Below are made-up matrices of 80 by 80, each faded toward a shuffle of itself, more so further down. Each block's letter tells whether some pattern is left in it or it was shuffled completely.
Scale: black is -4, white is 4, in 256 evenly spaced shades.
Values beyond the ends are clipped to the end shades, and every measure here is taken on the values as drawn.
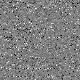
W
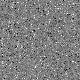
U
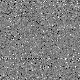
W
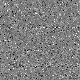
W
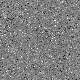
U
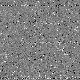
W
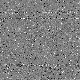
W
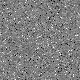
U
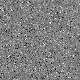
U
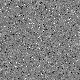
U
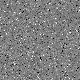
U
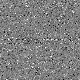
W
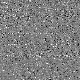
W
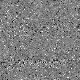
W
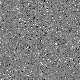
U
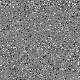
W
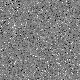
U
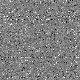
W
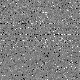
W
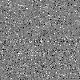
W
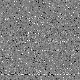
W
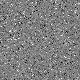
U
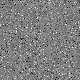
U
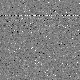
W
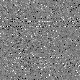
W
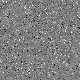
U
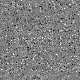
W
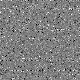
W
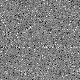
W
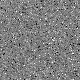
U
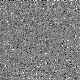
W
